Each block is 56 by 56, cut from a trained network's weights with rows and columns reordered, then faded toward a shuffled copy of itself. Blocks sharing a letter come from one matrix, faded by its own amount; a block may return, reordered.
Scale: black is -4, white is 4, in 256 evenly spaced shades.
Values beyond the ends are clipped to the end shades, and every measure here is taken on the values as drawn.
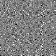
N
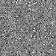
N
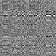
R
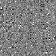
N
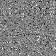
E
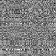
R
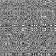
R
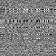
R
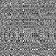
R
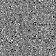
N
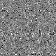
N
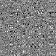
N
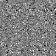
N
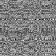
R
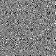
N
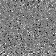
E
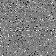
E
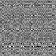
R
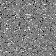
E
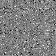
E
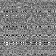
R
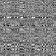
R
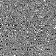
N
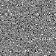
N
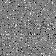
E
